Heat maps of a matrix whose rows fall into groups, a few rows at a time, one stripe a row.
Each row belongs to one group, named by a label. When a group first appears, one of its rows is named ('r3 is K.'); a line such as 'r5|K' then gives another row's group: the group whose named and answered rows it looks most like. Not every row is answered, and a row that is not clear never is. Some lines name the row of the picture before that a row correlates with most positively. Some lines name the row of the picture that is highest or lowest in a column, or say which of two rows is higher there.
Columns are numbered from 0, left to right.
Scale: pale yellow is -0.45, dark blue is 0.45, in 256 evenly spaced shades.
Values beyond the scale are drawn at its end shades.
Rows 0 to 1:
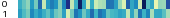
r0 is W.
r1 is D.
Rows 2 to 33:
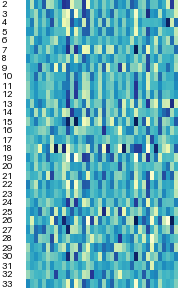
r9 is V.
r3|D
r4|V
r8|D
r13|V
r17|W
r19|D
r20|V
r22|D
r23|D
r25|V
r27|V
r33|D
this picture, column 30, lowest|18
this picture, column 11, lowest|2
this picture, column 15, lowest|26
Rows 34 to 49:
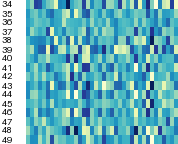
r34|V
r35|D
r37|W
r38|V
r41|D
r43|W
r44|D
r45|W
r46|D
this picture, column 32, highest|39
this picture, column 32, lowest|34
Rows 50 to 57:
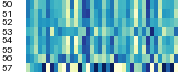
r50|D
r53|W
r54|D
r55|D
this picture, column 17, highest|57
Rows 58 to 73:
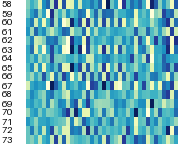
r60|V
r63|V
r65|V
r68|V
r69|W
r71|D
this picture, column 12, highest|70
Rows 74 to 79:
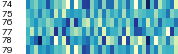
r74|D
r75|V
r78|V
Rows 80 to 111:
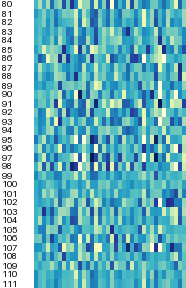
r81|D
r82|D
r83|W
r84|W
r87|V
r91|W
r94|W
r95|D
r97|D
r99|D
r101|V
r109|V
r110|D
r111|D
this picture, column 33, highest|102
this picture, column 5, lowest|93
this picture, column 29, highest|90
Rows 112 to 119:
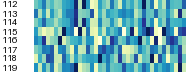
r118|W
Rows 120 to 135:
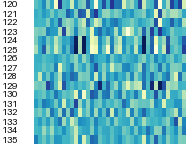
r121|W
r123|W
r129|W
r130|D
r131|V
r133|V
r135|D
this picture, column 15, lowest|120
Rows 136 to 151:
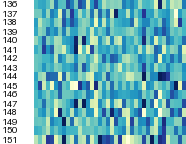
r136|W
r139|W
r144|W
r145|V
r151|W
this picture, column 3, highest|151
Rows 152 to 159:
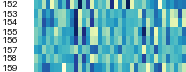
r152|V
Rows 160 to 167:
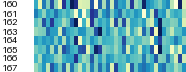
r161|D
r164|V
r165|W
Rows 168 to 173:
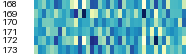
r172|D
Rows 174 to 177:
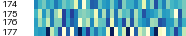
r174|D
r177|V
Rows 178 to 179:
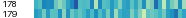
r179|V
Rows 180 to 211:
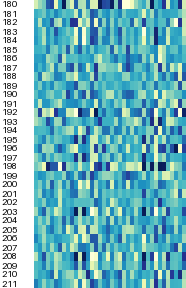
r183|D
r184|D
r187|W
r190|W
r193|W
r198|W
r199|W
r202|W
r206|D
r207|V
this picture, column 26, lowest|198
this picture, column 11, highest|192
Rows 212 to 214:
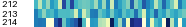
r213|D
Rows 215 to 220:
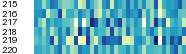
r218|V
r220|V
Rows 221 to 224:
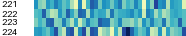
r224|W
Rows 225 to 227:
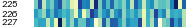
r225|V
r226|D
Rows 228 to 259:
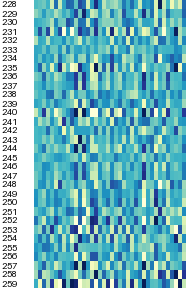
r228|W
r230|W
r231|V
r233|V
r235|V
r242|V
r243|V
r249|D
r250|D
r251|W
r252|D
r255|V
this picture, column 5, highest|252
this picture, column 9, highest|259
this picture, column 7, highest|259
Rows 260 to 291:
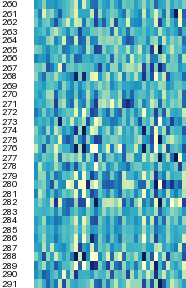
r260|D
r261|V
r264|W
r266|V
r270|W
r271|W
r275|W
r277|V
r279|D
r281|D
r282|W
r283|W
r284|D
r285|D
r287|V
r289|D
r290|V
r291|W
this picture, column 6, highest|273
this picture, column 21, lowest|276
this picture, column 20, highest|262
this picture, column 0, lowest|276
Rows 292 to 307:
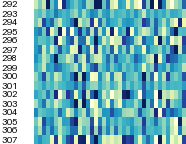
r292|W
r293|D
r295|V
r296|W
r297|V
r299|D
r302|W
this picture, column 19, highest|295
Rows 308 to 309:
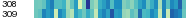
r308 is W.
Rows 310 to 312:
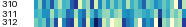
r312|W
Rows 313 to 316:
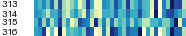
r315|V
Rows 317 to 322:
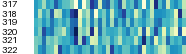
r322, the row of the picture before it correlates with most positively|316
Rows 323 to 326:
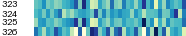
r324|V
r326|D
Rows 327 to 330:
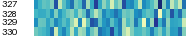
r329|D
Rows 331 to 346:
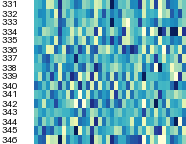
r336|W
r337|V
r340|V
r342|D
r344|V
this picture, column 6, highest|346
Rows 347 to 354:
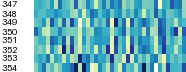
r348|D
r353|V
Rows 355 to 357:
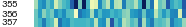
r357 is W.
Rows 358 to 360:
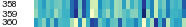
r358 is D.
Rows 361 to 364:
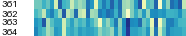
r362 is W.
